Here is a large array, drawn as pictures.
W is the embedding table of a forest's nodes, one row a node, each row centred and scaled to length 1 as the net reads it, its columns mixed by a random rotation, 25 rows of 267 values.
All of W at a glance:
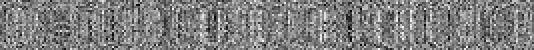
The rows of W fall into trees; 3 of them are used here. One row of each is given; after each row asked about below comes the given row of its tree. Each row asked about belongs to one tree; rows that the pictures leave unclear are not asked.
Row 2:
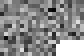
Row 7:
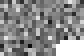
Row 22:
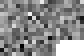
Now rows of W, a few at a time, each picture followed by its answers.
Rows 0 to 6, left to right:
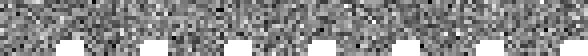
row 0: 22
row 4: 22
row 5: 7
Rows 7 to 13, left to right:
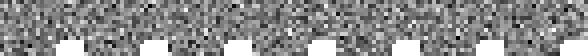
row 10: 7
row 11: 2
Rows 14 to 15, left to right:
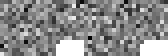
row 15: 2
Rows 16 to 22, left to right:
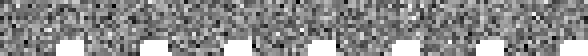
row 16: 7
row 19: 7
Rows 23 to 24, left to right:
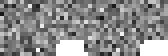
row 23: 2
